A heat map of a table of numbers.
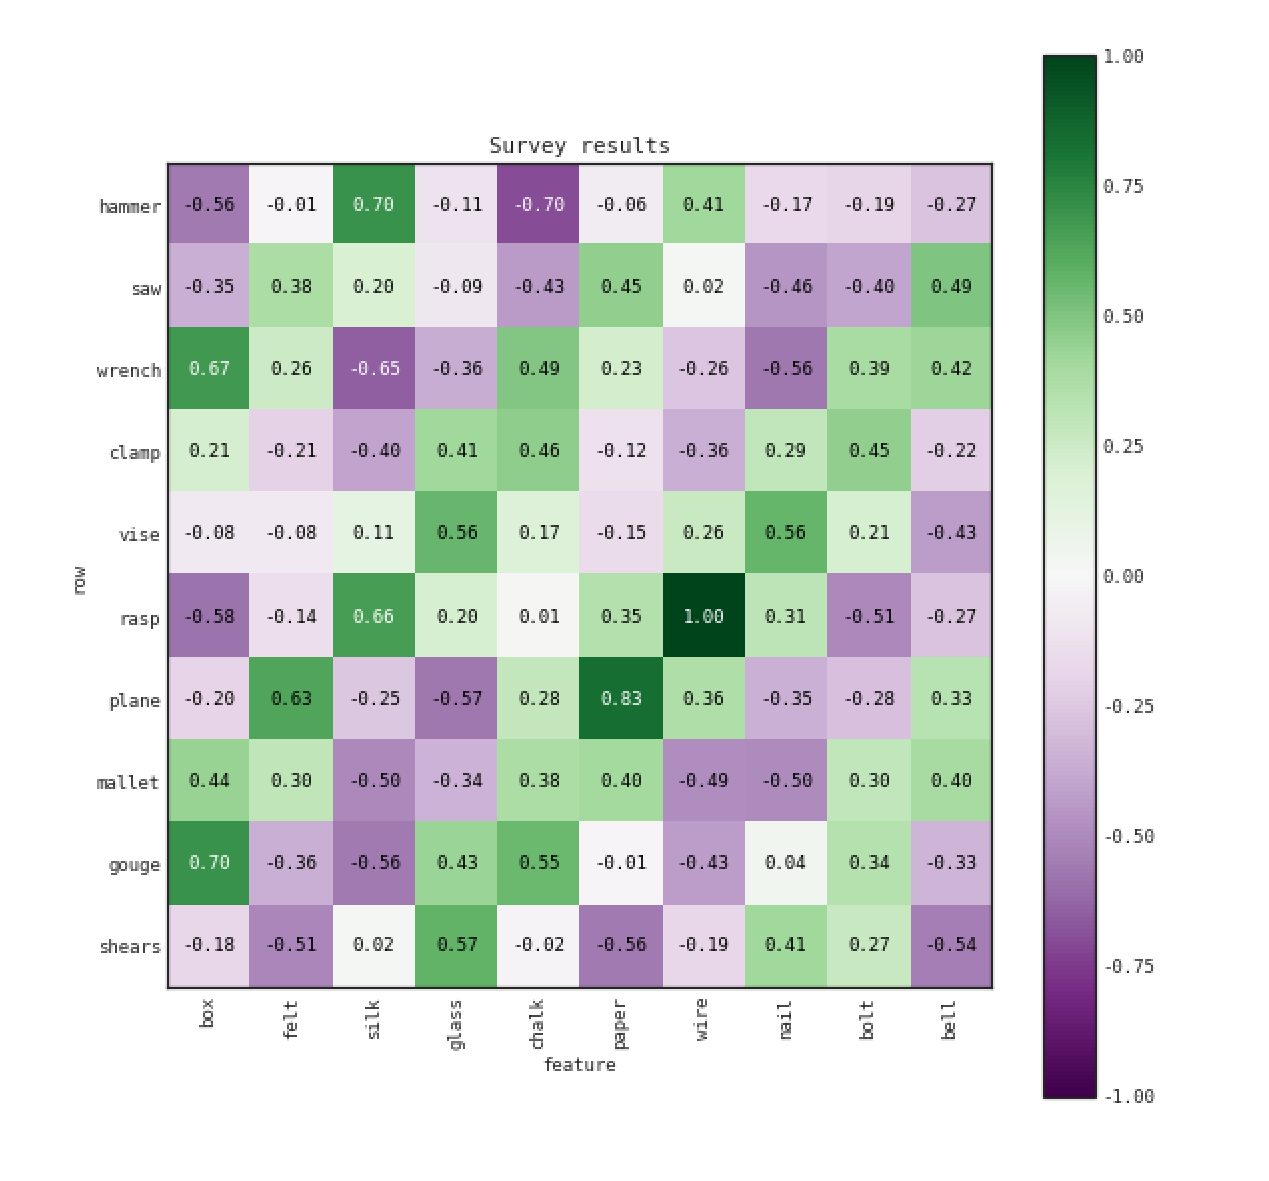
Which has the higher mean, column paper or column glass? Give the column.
paper
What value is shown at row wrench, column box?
0.67
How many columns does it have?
10
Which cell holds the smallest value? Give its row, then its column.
hammer, chalk
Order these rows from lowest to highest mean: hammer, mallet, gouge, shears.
hammer, shears, gouge, mallet
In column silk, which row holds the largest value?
hammer
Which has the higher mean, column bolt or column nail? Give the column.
bolt
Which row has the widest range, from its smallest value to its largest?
rasp
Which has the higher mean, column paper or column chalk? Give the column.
paper
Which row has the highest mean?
vise
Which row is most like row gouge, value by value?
clamp
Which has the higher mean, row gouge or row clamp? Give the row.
clamp
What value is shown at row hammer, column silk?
0.70
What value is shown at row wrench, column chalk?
0.49
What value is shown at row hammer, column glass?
-0.11
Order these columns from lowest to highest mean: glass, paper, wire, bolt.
wire, bolt, glass, paper
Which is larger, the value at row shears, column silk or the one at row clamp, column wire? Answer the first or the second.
the first
